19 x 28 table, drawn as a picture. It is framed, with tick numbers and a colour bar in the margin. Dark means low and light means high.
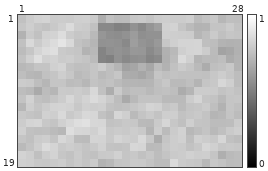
Odd patch: lower, in the top middle. Roughest part: top middle. Ninth with the lowest average: top middle. Histogram: skewed, a long tail of low values. Grain: blotchy.
